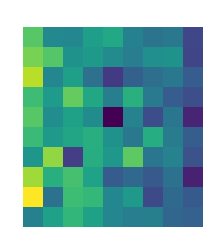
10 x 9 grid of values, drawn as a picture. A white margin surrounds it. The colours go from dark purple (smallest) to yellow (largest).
Slope: up to the left. Average level on the scale: 50%. Ninth with the highest average: bottom left. Grain: fine.
